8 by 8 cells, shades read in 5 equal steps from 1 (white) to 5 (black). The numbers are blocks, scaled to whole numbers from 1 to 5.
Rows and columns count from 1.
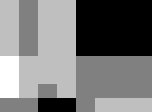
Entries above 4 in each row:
4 4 4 4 0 0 0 2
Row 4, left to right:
2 3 2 2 5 5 5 5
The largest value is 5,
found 18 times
